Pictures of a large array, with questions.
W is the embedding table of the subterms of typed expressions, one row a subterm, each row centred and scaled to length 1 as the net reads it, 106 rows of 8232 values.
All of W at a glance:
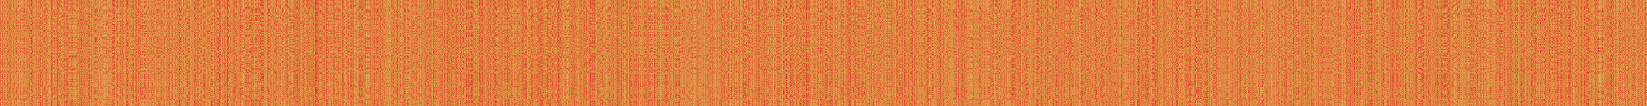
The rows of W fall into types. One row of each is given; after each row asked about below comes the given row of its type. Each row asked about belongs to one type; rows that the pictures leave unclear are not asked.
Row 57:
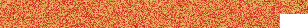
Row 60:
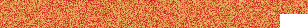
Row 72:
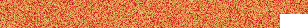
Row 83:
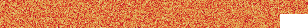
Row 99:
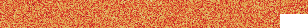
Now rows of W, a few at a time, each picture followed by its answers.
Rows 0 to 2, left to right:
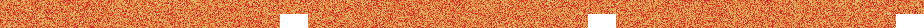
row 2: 60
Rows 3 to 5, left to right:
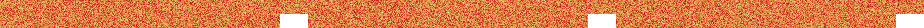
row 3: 57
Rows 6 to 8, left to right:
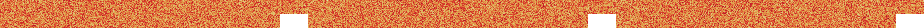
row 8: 72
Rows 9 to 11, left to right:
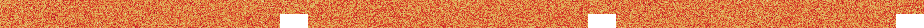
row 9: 57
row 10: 57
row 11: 99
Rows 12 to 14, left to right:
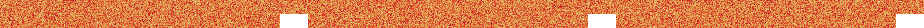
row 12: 57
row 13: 60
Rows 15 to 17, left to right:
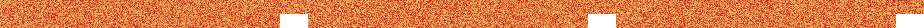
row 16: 83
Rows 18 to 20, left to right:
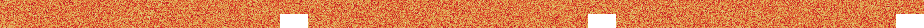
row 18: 72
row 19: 83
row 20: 99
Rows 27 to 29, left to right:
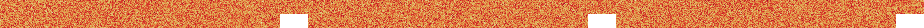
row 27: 83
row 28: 83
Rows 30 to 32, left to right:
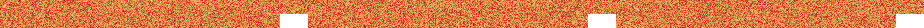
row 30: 57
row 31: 60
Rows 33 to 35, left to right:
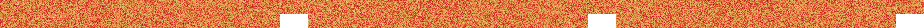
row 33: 60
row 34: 83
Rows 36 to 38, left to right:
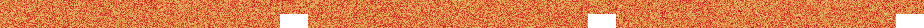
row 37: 57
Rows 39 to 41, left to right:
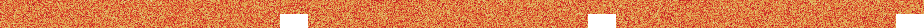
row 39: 99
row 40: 60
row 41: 57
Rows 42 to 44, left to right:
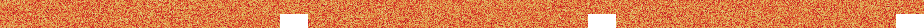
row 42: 57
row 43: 60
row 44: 99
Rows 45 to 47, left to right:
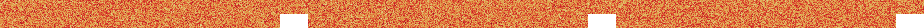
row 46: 60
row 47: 57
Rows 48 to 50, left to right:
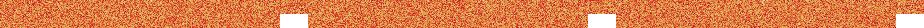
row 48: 99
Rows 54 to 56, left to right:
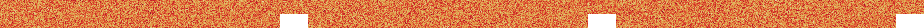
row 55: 72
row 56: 57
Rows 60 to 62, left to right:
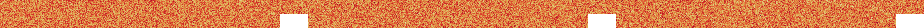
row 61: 83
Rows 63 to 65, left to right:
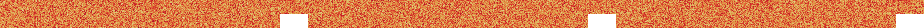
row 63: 72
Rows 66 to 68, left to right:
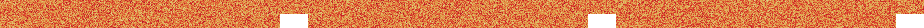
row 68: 57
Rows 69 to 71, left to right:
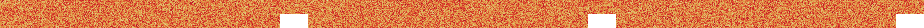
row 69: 57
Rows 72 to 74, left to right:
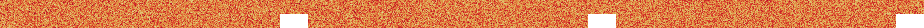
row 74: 60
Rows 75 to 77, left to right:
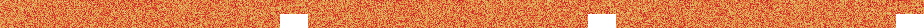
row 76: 60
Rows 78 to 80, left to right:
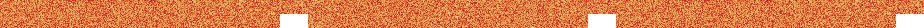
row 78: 60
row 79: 72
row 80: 60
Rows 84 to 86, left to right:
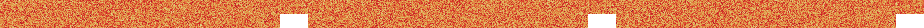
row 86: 72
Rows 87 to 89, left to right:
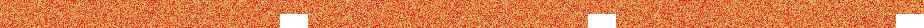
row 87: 60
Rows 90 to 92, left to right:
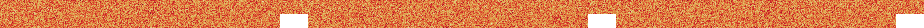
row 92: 60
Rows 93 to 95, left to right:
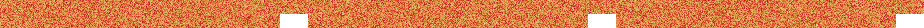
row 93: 83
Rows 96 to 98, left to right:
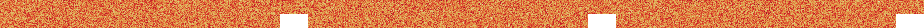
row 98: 60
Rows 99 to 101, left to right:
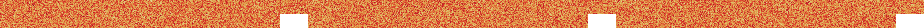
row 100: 72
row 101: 57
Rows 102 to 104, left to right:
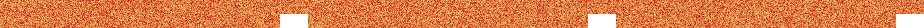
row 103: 72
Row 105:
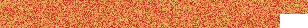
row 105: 57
